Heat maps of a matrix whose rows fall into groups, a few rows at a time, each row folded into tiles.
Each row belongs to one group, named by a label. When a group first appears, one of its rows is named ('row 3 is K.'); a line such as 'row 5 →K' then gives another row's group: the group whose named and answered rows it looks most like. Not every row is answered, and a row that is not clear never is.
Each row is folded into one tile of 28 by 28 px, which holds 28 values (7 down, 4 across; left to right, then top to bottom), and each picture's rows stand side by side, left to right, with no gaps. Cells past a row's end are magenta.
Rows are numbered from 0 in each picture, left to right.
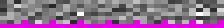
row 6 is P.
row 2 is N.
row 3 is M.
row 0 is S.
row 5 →N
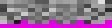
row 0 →N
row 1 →P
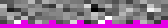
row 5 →N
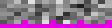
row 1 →M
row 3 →S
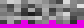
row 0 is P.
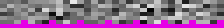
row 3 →S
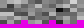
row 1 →N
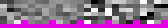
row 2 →N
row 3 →P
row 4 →N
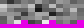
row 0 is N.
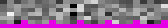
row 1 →P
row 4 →P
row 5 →S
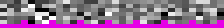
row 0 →P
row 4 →M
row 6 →P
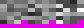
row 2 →P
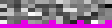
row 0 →P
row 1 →P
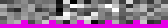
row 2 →S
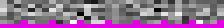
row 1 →P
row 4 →M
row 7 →P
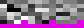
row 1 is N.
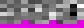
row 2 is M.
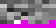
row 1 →S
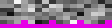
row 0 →M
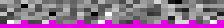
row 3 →M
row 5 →M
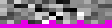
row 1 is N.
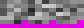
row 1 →S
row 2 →P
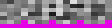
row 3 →M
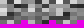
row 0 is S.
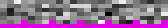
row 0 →M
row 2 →S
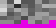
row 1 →S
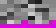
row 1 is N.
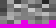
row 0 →S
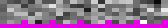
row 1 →S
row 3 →S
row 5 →P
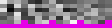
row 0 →M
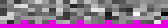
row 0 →S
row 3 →N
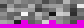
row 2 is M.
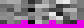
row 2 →N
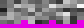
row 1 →S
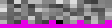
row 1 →N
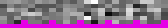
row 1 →P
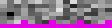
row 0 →M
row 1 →N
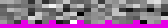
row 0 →N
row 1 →S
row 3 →S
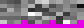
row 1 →P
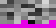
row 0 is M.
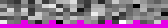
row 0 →P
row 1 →S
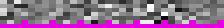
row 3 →S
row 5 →N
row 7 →P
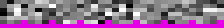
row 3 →N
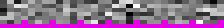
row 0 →S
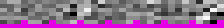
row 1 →N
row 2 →M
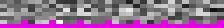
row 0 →P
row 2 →P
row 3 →P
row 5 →S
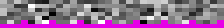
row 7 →S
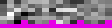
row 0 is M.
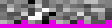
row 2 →N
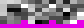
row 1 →S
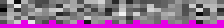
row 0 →S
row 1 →P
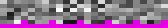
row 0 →M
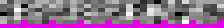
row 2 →M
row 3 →P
